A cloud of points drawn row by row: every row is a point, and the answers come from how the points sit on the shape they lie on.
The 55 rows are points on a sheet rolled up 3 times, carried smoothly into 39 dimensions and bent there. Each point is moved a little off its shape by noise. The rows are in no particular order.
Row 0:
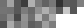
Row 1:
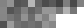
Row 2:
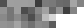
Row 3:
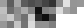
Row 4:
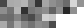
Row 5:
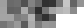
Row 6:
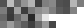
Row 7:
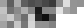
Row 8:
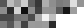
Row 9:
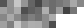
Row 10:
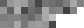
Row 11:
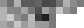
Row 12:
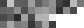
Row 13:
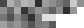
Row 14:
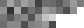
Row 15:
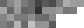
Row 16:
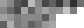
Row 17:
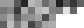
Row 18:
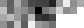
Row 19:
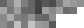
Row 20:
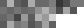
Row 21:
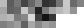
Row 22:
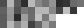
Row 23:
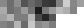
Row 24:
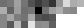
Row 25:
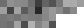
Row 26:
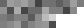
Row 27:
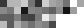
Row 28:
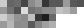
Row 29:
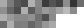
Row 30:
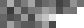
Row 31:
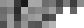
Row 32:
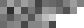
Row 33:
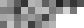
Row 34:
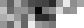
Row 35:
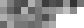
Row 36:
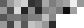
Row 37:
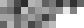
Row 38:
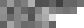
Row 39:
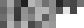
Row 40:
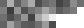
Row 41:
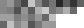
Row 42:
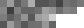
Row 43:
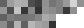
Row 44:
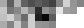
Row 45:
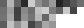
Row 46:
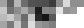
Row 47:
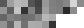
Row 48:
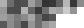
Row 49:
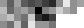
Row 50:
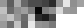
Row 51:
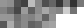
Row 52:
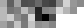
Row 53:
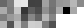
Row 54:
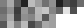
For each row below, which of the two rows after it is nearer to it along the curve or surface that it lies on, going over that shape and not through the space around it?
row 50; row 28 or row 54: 28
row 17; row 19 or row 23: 23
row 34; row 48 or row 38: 48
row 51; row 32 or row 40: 40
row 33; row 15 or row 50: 50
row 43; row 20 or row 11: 11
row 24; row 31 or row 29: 29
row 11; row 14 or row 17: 14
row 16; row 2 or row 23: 23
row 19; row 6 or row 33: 6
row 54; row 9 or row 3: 3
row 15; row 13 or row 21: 13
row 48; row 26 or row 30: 30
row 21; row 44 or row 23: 44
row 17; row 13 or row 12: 12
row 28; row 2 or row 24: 24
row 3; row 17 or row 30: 17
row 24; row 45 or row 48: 48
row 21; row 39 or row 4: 39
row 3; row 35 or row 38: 35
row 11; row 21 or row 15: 15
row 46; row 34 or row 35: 34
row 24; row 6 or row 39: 6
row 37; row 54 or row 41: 54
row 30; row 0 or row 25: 0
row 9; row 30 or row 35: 30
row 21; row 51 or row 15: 51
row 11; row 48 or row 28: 48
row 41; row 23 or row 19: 23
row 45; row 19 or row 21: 21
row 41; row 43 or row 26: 26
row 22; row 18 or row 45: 45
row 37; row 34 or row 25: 34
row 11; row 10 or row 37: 10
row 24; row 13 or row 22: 13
